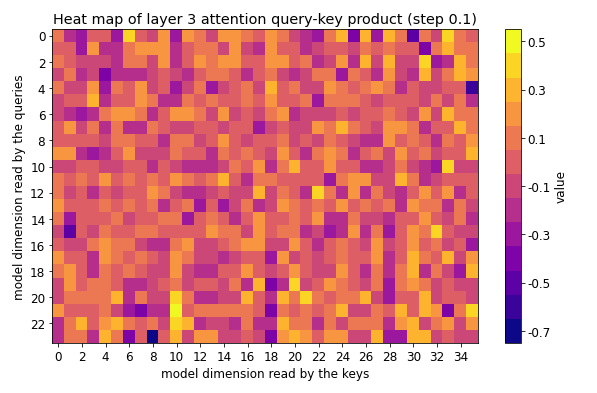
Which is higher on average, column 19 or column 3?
column 19
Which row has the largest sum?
22
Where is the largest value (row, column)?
21 10
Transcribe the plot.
Title: Heat map of layer 3 attention query-key product (step 0.1)
x-axis: model dimension read by the keys, ticks 0 2 4 6 8 10 12 14 16 18 20 22 24 26 28 30 32 34
y-axis: model dimension read by the queries, ticks 0 2 4 6 8 10 12 14 16 18 20 22 (0 at the top)
Colour bar: value, ticks -0.7 -0.5 -0.3 -0.1 0.1 0.3 0.5
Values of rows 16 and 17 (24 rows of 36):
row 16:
0 -0.1 -0.1 0.1 0.2 0.1 0.1 -0.1 -0.2 -0.2 0.1 0.2 -0.1 -0.1 0 0.1 0.2 0.2 -0.1 -0.1 0.2 0 -0.2 0 0.1 0 -0.1 0.2 -0.1 0 0.2 0 0.1 -0.1 0 -0.3
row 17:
0.2 0 0 -0.2 0.2 0.1 0 0.1 0 -0.1 0.2 0.1 -0.1 -0.1 -0.2 -0.1 0 0 -0.3 0.2 -0.1 0 -0.1 0 0.1 0 0 0.2 -0.2 0 0.3 0.1 0 0.3 -0.1 0.2
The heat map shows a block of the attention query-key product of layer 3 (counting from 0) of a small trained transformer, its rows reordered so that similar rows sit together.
